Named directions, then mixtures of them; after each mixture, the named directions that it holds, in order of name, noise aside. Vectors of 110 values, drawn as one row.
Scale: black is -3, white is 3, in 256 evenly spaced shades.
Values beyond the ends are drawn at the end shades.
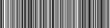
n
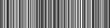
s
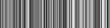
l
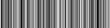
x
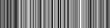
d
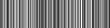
s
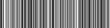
n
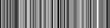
d, x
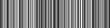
s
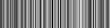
d, n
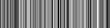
d, x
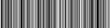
x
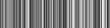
l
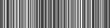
s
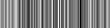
d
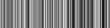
l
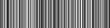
s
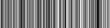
l, x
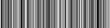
x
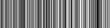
l, x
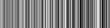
l, x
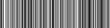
n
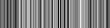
d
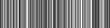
l, s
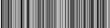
l, x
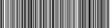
n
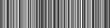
s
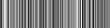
n, s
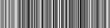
d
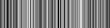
d, s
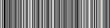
n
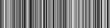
l, n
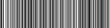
n
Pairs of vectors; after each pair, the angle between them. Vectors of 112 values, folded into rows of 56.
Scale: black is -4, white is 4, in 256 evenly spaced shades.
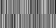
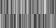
partly aligned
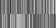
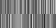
partly aligned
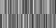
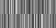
orthogonal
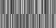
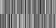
partly opposed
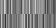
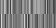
nearly parallel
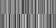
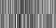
partly aligned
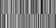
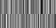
nearly parallel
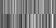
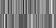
partly aligned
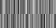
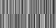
partly opposed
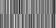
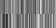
orthogonal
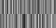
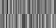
nearly parallel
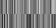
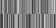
partly aligned
